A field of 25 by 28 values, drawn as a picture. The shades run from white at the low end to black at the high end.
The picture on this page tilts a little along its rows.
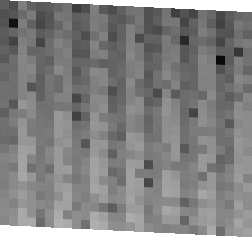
Stripes running up and down repeat 7 times from left to right. Overall the values sit about 50% of the way up the scale. Values rise toward the top.
